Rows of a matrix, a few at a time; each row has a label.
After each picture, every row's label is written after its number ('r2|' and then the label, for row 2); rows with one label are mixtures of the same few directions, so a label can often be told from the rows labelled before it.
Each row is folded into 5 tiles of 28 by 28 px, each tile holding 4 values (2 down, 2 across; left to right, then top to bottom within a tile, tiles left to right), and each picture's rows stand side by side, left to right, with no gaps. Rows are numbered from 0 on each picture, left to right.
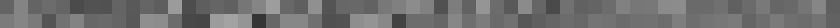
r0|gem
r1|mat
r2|mat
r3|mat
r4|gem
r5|gem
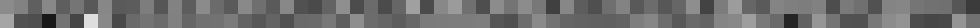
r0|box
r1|mat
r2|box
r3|box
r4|box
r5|box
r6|mat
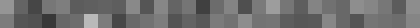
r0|box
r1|mat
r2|gem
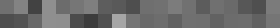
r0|mat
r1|gem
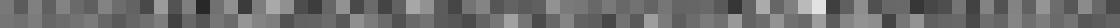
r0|mat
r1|mat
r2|box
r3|box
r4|box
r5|gem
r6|gem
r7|mat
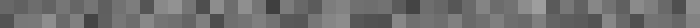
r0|box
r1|box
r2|mat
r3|gem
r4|gem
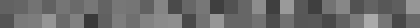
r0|box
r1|gem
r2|box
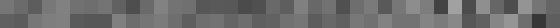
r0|mat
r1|gem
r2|mat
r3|mat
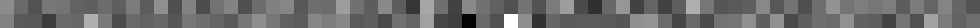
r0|box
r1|mat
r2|mat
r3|box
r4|box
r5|box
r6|box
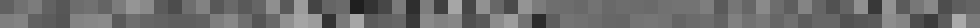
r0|mat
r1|box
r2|gem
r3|mat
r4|mat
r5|mat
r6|mat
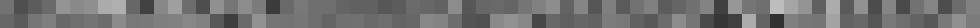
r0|gem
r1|box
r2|gem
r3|mat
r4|mat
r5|gem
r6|mat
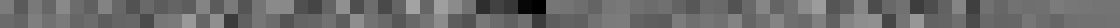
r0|mat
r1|box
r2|box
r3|gem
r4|mat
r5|gem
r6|gem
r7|gem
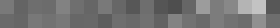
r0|mat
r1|gem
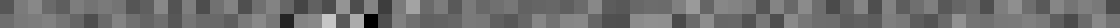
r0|box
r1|mat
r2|box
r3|mat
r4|mat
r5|box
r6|mat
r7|box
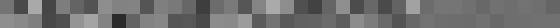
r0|mat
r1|mat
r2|box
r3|box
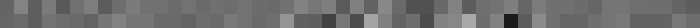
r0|mat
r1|box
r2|box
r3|box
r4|mat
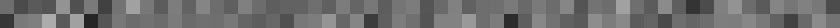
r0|box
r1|mat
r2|box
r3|box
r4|mat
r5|box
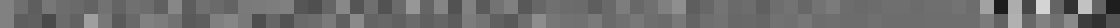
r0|box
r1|mat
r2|box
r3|mat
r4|gem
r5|mat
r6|gem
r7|mat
